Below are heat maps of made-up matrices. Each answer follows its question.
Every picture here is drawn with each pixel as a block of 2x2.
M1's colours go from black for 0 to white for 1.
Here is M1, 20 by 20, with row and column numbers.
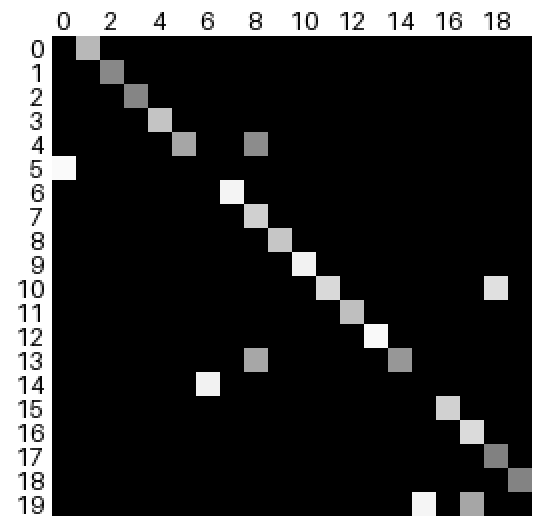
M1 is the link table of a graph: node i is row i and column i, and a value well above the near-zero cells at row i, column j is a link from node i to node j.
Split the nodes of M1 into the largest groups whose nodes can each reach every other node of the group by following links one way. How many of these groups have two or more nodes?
3
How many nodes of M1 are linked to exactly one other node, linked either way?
0
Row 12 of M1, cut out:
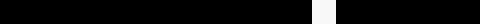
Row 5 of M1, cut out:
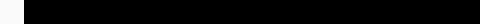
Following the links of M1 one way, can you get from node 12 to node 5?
no
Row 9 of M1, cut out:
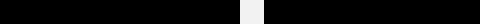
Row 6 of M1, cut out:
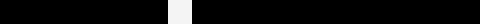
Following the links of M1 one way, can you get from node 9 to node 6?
yes
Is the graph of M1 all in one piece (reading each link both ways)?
yes
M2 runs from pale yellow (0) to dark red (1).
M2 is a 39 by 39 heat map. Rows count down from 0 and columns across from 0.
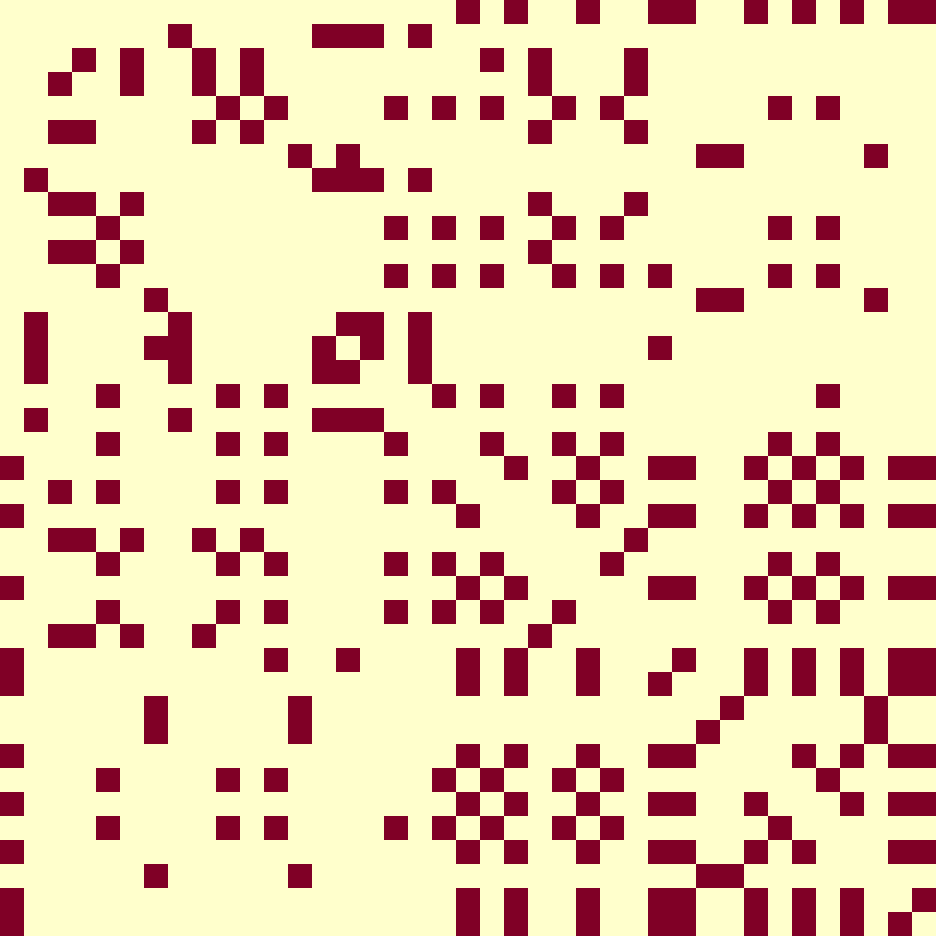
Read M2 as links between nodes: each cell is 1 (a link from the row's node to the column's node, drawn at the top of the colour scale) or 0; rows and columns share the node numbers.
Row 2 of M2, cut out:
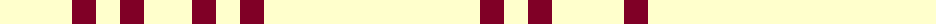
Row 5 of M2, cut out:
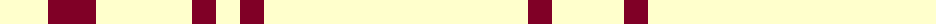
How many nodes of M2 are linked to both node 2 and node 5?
5
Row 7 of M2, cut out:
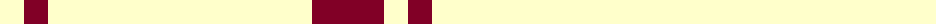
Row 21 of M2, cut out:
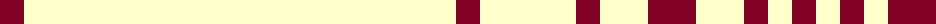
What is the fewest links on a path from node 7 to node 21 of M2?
3
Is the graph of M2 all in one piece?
yes
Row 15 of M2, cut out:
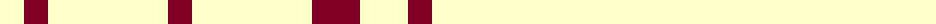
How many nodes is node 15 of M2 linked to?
5
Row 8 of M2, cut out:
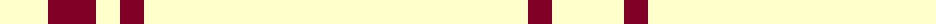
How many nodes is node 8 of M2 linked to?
5
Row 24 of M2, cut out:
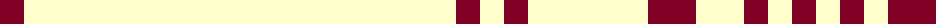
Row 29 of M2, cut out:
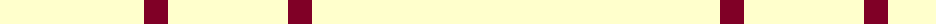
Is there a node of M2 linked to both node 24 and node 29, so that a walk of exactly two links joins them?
no
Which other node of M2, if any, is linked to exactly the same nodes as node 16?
node 32
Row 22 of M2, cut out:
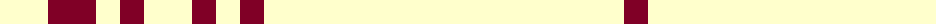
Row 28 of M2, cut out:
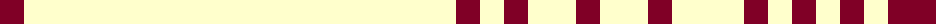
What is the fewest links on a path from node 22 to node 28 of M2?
5
